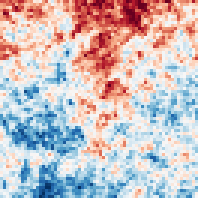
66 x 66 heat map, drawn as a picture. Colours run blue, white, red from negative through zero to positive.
Overall the values sit about 50% of the way up the scale. The field climbs toward the top. The bottom left is the ninth with the lowest average. The texture is blotchy. No row or column stands out.
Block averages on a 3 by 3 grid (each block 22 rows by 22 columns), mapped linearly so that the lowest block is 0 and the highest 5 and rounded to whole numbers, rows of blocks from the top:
3 5 4 / 1 3 1 / 0 1 1
